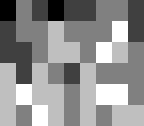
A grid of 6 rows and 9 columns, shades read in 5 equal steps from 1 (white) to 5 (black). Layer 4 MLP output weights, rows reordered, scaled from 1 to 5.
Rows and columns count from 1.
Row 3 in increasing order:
1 2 2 2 3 3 3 4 4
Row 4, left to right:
2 4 2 3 4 2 3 3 3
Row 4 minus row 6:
0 1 1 1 1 0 0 1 1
